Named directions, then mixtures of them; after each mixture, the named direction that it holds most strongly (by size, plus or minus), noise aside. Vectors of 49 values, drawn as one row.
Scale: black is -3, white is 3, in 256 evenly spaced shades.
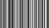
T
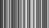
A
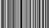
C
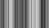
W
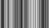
W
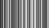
A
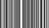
C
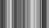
W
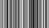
T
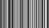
T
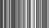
A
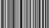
C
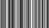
T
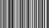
T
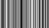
C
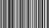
T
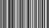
T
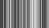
A
